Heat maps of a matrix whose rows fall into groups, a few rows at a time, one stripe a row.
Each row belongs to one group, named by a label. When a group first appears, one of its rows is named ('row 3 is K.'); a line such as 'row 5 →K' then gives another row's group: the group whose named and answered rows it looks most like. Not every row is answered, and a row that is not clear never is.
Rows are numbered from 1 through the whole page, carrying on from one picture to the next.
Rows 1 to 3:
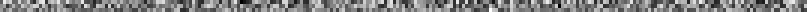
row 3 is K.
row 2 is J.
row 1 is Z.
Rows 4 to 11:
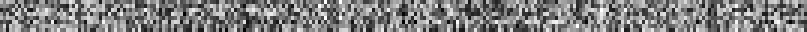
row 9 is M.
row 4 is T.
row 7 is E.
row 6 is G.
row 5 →J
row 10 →Z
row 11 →Z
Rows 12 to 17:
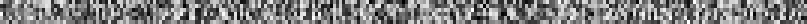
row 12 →E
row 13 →G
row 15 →K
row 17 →E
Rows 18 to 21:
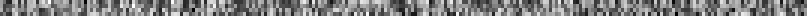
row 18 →E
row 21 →M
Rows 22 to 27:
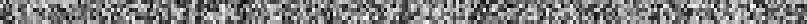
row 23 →E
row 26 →J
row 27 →E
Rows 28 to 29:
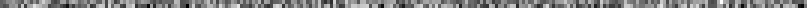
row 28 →G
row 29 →J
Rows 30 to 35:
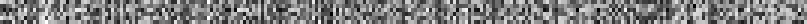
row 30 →T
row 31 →G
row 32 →G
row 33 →Z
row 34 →T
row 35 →G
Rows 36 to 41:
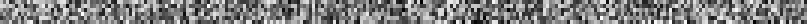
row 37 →T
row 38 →E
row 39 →E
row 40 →G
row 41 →K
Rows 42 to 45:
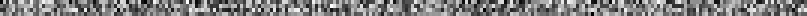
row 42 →Z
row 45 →K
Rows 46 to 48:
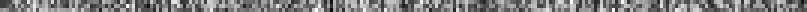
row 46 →M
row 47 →J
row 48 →Z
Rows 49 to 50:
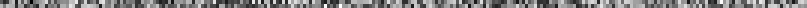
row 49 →G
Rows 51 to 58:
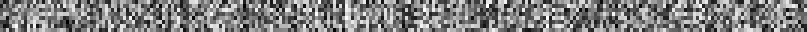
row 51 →G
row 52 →Z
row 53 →M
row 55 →M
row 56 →J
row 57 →M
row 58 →E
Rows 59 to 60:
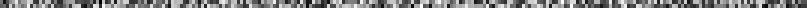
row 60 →M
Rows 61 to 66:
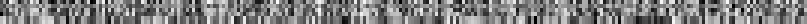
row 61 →J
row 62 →K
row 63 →J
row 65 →T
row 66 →T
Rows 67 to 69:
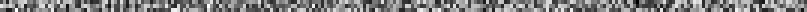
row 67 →Z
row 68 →T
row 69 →M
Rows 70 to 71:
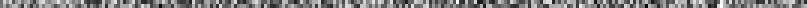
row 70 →Z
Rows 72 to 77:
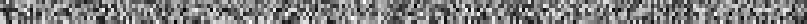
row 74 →G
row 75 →M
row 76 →E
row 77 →E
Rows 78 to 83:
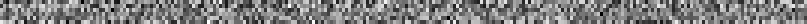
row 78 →G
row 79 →Z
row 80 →E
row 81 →K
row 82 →M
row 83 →T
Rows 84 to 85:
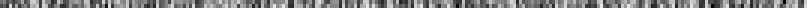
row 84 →J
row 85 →J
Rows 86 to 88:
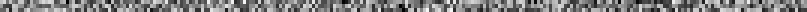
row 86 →T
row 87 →M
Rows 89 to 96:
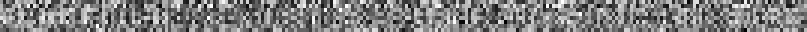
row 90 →M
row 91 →T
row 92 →Z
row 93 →T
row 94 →Z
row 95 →K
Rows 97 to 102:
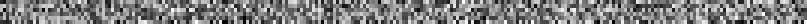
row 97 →G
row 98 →T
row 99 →K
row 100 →J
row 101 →Z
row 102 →G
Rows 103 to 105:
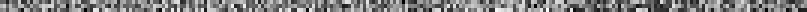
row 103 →M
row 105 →M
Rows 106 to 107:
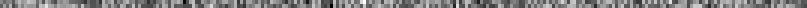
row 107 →Z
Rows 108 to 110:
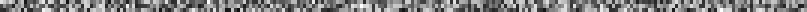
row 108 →T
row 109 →J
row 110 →G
